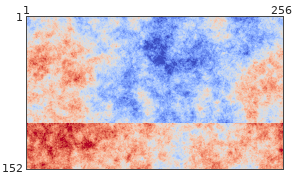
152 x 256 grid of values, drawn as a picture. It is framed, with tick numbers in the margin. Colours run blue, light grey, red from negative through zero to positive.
A horizontal seam about 70% of the way down splits the table, and the bottom part is higher. No regular stripes run through it. The bottom left is the ninth with the highest average. No lone cell stands out from its neighbours. Overall the values sit about 50% of the way up the scale.
